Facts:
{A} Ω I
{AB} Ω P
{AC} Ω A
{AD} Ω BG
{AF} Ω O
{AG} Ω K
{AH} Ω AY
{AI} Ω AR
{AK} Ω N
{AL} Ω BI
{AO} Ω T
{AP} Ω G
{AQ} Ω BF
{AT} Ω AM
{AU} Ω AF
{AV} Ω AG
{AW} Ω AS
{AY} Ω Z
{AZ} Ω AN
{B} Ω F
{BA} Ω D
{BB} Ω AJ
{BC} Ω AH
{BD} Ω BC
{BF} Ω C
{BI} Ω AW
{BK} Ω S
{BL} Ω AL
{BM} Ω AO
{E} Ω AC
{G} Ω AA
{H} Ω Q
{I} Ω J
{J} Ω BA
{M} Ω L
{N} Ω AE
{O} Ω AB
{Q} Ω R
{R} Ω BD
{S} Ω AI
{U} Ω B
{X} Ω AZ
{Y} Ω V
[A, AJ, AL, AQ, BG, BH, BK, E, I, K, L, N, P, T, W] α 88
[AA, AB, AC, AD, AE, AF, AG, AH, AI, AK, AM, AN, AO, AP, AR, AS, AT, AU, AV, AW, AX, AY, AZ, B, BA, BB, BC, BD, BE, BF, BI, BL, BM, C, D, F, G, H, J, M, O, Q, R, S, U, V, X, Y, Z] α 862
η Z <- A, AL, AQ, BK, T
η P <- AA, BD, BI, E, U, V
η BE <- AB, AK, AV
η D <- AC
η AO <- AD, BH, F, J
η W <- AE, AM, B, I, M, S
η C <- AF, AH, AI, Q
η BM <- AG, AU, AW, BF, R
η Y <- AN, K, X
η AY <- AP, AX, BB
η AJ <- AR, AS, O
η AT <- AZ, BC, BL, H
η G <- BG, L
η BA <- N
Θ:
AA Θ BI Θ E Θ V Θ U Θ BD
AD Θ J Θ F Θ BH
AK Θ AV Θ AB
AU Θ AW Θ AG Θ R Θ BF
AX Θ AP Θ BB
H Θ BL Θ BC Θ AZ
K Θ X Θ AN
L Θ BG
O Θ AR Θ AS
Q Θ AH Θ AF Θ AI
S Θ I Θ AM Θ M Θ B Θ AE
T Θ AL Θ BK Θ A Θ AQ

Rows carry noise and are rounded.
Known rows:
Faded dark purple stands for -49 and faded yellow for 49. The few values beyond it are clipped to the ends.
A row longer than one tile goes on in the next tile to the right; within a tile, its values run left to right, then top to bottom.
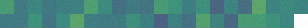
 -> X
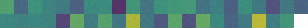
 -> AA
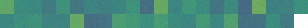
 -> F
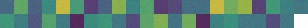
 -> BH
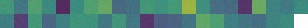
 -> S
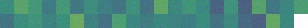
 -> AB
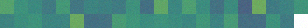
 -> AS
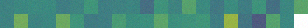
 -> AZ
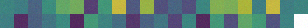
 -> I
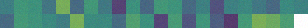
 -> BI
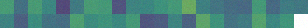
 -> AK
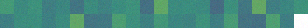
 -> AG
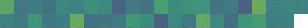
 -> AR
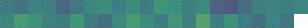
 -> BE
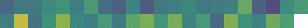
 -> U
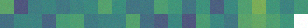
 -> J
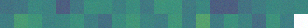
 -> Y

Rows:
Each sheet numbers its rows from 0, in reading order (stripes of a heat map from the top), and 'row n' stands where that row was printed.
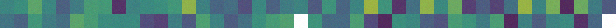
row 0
O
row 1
AJ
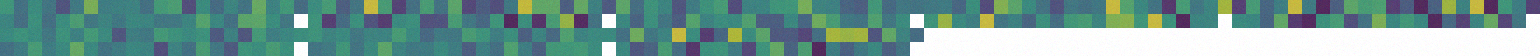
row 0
AH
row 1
BG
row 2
AX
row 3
AE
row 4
P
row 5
AW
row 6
BL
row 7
BK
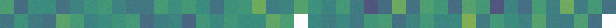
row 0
AC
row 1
BC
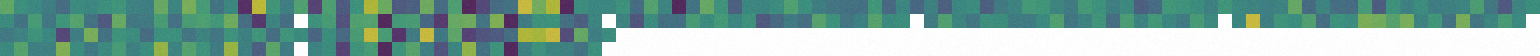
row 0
AM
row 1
AQ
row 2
Q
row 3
BA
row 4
V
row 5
R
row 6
A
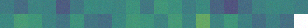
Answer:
Z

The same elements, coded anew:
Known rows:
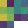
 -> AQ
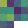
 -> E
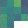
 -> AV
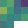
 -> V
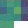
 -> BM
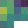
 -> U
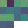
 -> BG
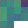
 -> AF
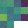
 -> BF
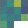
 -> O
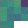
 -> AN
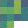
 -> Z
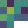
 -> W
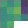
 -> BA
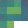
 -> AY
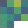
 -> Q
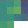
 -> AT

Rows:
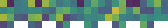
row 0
BH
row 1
AL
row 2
B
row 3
BI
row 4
BD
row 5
AU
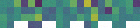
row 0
J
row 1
N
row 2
AR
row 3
P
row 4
AS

